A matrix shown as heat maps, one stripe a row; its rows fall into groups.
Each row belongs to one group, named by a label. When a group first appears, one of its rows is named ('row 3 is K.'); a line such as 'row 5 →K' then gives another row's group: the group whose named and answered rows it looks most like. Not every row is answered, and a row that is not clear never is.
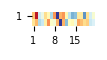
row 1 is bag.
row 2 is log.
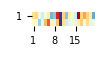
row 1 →log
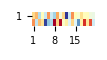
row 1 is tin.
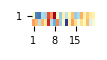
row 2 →tin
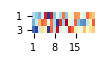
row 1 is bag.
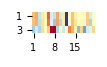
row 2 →tin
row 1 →tin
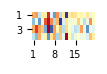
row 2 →log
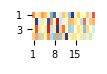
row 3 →bag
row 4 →tin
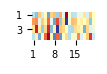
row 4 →log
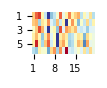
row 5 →bag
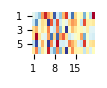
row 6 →tin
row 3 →tin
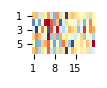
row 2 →log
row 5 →log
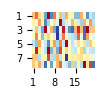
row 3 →bag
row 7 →tin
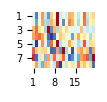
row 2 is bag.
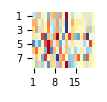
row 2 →tin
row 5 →log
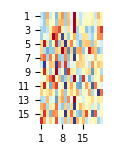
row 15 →bag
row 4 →log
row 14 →tin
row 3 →log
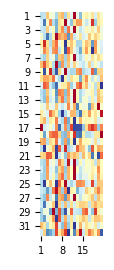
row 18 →log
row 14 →log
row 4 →log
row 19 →tin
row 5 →bag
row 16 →tin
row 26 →log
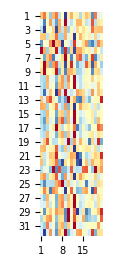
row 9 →bag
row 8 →bag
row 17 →log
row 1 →bag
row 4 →tin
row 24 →tin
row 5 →log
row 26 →bag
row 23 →bag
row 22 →log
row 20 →tin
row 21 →log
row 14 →tin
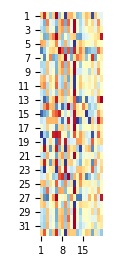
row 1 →bag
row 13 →log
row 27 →log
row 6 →log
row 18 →log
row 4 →log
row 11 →tin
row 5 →tin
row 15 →log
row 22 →bag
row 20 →bag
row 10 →tin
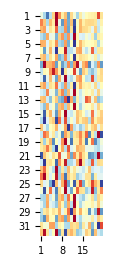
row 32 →bag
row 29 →log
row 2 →tin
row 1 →log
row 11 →tin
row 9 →log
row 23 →bag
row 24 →bag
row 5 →tin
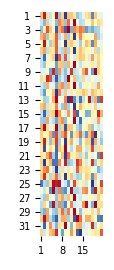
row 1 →bag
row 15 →log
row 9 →bag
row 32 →log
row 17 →bag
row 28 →bag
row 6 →tin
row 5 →bag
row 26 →bag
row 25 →log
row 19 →bag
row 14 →tin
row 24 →bag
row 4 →tin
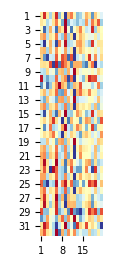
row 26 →tin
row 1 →bag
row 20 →tin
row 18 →log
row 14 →tin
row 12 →tin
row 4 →tin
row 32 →bag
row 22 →bag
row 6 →tin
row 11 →log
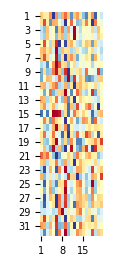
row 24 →log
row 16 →bag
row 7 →bag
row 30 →bag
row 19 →log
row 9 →log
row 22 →tin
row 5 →bag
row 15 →log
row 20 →bag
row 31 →tin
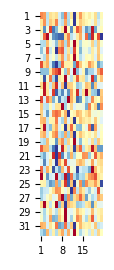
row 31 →tin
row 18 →tin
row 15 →log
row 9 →log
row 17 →bag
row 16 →tin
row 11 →bag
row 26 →log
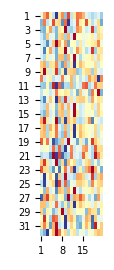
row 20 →bag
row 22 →bag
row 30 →bag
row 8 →tin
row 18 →tin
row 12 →log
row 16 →bag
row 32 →log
